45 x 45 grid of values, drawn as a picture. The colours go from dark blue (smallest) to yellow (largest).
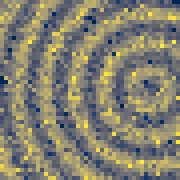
Rings: centred on the middle right. Histogram: bell-shaped. Seam: none. Average level on the scale: 50%. Slope: none. Odd rows or columns: none.
